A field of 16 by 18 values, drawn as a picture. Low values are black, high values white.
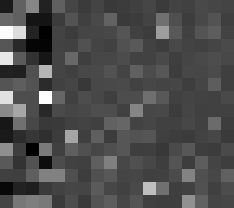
The values are skewed, with a long tail toward high values. The right part is calmer, past a seam about 20% of the way across. Overall the values sit about 30% of the way up the scale. The halves do not mirror each other.
